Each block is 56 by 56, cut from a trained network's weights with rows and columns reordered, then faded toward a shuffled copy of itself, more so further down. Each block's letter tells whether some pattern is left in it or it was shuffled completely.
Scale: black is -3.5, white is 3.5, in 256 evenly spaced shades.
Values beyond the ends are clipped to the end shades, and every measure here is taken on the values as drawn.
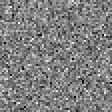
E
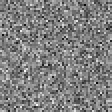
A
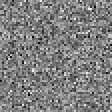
A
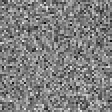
A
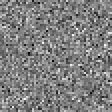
E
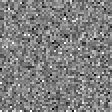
A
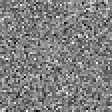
A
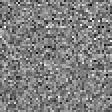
A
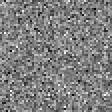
E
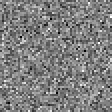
E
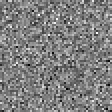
E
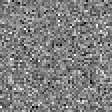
A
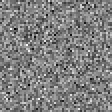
E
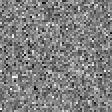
E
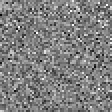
A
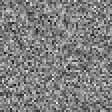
A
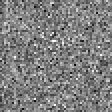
E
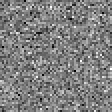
A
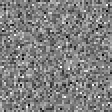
A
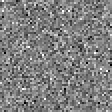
E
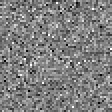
E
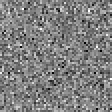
A
